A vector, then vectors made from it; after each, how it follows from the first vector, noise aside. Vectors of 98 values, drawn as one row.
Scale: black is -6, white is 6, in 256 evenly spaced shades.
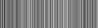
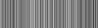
reversed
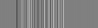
partly zeroed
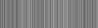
shrunk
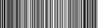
scaled up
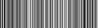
scaled up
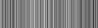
reversed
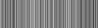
reversed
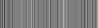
partly zeroed
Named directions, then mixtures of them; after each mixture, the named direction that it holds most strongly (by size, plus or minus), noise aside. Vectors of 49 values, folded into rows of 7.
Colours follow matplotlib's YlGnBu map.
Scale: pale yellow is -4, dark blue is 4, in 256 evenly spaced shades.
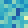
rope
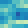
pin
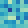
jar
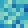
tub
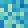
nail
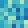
tub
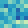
pin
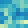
pin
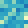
rope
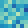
tub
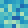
nail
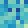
jar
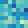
tub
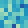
nail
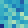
rope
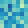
nail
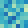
tub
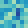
rope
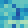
pin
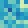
jar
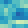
pin
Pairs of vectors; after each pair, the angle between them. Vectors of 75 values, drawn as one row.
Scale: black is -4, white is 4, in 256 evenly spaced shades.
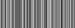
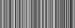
orthogonal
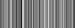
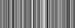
partly aligned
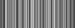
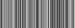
orthogonal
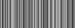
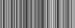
orthogonal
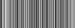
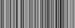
partly aligned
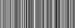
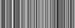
orthogonal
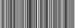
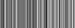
partly aligned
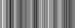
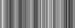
nearly parallel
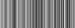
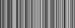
nearly opposite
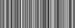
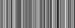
partly aligned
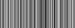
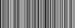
partly aligned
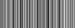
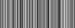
nearly parallel
